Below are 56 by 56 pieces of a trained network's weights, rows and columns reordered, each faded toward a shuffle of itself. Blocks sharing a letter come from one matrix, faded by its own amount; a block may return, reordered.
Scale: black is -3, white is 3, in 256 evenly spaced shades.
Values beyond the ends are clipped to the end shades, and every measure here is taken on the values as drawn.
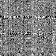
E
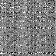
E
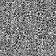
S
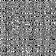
E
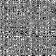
E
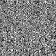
S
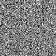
S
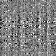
E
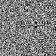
S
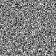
S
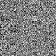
S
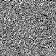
S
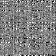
E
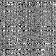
E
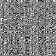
E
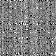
E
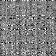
E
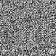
S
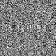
S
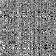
E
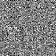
S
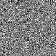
S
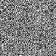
S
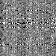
E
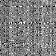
E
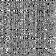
E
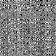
E
